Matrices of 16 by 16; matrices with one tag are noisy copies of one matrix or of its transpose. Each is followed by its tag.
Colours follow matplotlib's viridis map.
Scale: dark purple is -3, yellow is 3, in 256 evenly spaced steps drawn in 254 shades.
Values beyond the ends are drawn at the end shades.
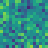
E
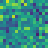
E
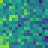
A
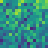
A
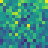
A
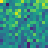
A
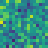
E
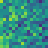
A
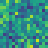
E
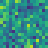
E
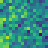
A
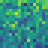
A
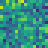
E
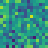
E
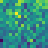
A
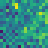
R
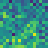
R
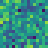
E
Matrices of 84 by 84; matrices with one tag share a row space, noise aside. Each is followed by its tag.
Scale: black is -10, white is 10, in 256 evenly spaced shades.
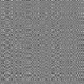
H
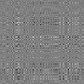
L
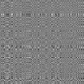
H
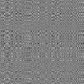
H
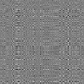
L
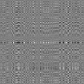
L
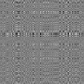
L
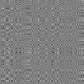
H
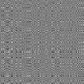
H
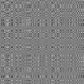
H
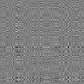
L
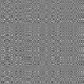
H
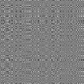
H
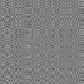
H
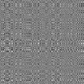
H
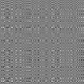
H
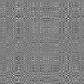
L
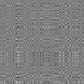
L
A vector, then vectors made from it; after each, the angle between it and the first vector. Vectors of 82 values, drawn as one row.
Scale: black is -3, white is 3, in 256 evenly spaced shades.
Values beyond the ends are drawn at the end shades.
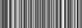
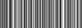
nearly parallel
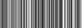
partly aligned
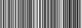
orthogonal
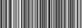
partly aligned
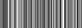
nearly parallel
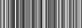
partly opposed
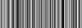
nearly opposite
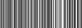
partly aligned
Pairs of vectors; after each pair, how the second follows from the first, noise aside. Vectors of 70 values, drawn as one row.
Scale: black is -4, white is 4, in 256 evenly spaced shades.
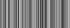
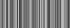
negated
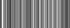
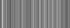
shrunk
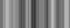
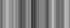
copied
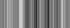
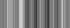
copied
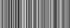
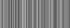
shrunk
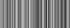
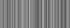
shrunk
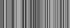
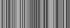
reversed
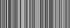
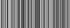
negated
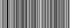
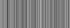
shrunk
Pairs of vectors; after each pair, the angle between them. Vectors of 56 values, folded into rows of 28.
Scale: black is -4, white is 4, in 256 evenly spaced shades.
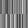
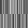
partly aligned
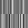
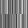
orthogonal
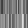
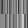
nearly parallel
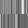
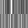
partly opposed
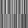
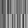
orthogonal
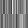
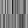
nearly opposite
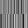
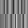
partly aligned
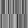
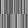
partly opposed
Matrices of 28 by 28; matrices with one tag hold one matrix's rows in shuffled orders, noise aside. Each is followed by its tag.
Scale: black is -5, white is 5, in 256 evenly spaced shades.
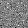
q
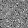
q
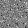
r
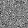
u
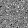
q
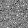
q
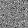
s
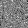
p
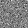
r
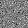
u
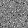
u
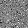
q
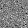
r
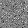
s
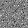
s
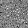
q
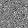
s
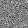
r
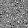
q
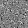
r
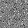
s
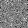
p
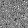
s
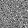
r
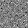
r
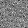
u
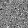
q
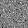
u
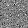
q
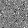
s
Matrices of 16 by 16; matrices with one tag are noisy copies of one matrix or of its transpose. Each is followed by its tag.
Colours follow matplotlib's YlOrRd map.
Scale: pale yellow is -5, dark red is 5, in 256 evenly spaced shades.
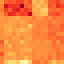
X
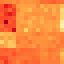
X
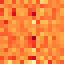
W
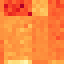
X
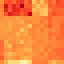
X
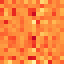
W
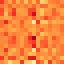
W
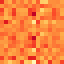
W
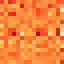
W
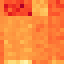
X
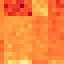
X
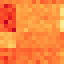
X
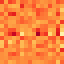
W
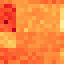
X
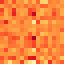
W
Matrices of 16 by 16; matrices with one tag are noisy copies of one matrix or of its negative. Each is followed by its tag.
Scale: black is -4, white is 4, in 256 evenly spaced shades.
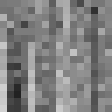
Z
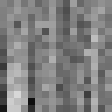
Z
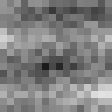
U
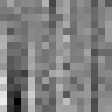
Z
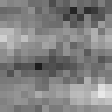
U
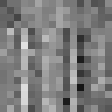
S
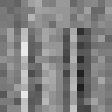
S
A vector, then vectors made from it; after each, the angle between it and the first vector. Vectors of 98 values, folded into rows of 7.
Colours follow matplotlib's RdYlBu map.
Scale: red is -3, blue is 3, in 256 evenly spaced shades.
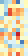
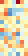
nearly opposite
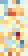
nearly parallel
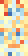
nearly opposite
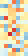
partly aligned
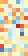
orthogonal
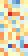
partly aligned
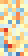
partly opposed
